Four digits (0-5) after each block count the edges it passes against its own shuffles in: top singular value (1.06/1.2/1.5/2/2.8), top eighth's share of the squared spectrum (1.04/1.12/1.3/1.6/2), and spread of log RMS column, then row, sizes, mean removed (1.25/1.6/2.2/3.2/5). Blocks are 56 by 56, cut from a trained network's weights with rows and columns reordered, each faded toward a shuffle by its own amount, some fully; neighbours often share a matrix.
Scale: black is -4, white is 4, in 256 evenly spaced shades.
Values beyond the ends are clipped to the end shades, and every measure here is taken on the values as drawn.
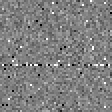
3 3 0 1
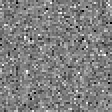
0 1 0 0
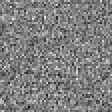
3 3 1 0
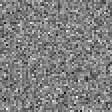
0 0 0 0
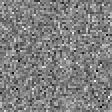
0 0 0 0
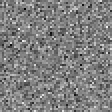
1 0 0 0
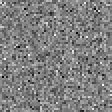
0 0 0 0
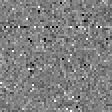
2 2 0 1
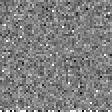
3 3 0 1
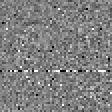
3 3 0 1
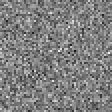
2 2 0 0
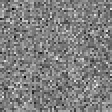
2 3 0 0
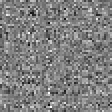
3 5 3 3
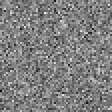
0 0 0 0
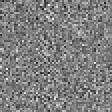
3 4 2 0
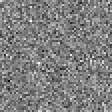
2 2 0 0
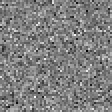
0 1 0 0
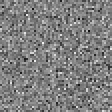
0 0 0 0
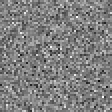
2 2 0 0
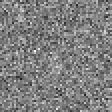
1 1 0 0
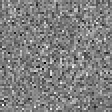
1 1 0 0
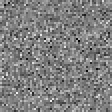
0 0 0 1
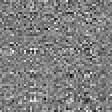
3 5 2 3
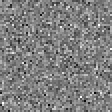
0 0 0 0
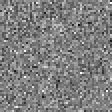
2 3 1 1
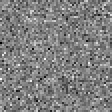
0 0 0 0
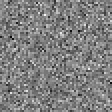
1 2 0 0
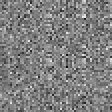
4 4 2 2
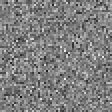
2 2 1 0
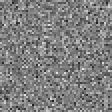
1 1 0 0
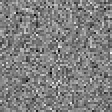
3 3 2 0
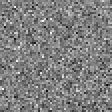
1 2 0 0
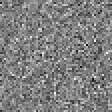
2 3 1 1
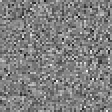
3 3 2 1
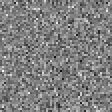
2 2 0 0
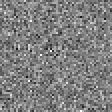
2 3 1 1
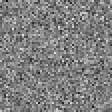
2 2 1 1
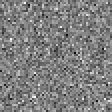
2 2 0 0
